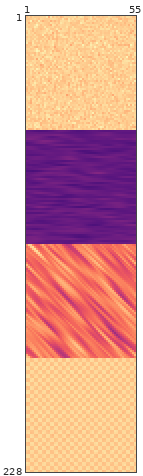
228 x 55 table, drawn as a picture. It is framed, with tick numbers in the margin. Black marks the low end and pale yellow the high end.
The table splits into 4 rows of 1 panel. Panel 1,1: very high, fine-grained, faint in contrast. Panel 2,1: low, streaked across, faint in contrast. Panel 3,1: high, slanting down to the right. Panel 4,1: very high, checkered, faint in contrast.
